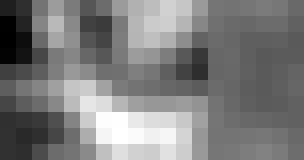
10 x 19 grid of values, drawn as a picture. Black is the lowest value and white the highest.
Lone odd cells: none. Ninth with the highest average: bottom middle. Calmest part: middle right. Seam: vertical, 70% of the way across, the right part calmer. Average level on the scale: 50%.
